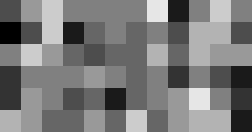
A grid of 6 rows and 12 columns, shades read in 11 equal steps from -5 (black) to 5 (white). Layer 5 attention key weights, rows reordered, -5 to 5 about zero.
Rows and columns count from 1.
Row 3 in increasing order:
-2 -1 -1 -1 -1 0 1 1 1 2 2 3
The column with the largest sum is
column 10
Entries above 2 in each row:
3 1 1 0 1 1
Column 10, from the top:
0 2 2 0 4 2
